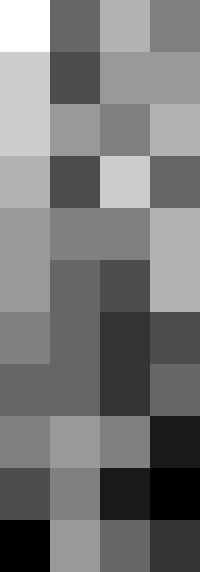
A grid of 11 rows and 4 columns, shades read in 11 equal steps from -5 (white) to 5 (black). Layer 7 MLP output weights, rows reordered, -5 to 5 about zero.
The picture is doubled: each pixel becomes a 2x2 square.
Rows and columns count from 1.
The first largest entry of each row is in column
2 2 3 2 2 3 3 3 4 4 1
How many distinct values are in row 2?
3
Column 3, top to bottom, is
-2 -1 0 -3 0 2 3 3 0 4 1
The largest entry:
5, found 2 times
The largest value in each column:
5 2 4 5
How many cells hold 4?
2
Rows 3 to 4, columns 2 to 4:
-1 0 -2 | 2 -3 1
